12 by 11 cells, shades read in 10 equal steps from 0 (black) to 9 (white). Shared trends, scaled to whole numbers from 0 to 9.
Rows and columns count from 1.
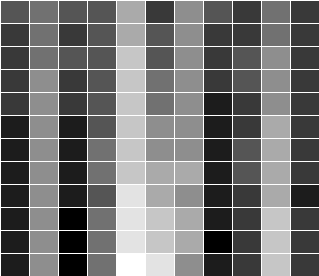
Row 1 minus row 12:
2 -1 3 -1 -3 -6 0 2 0 -3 0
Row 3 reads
2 4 3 3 7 3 5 2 3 5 2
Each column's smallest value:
1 4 0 3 6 2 5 0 2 4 1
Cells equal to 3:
17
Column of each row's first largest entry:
5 5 5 5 5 5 5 5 5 5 5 5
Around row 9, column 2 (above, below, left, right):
5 5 1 1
